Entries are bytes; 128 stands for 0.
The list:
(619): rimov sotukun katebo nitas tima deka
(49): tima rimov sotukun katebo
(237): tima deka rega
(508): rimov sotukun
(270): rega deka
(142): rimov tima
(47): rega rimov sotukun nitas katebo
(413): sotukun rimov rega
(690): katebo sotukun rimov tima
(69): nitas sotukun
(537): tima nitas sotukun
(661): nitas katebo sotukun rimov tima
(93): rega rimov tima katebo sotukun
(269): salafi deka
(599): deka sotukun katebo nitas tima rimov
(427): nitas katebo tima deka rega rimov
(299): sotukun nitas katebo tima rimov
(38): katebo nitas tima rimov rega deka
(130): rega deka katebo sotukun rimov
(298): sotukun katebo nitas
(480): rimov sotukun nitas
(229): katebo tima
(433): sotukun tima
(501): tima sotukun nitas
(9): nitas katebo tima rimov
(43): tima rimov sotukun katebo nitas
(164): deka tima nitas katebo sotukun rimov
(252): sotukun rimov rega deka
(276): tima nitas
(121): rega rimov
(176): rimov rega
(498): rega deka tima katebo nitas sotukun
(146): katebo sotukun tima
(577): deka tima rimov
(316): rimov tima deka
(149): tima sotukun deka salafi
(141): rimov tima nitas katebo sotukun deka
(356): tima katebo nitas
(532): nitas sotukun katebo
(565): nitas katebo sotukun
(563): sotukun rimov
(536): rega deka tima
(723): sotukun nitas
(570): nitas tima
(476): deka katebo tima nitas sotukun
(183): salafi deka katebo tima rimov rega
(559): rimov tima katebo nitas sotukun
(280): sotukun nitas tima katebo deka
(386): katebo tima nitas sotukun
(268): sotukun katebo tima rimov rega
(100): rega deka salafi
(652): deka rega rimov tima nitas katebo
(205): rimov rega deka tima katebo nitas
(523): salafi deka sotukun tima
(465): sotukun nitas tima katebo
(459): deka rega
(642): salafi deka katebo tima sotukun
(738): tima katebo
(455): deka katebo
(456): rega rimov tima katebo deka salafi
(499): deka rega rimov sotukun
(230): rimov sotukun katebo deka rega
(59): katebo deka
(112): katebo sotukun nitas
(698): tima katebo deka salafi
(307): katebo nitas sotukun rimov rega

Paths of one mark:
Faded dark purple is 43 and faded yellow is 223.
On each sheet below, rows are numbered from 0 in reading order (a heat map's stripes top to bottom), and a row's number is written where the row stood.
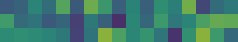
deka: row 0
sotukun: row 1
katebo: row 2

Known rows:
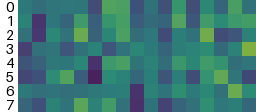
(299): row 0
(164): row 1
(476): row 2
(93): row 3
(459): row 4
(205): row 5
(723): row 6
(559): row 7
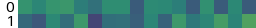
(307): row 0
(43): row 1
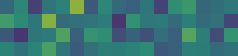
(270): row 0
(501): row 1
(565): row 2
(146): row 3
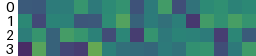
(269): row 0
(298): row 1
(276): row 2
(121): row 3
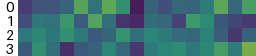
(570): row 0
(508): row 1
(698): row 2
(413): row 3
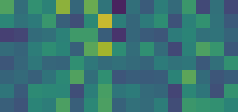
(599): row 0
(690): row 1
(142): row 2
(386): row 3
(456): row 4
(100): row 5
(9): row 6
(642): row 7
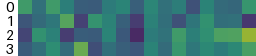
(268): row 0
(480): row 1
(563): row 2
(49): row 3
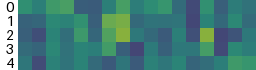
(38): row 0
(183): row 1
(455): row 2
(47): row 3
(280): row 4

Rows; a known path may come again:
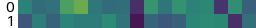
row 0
(537)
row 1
(69)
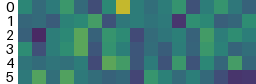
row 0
(690)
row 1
(536)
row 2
(523)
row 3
(661)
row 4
(299)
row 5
(149)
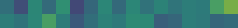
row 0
(465)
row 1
(146)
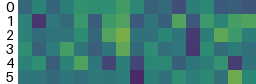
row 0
(130)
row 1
(164)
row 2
(229)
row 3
(356)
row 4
(237)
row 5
(723)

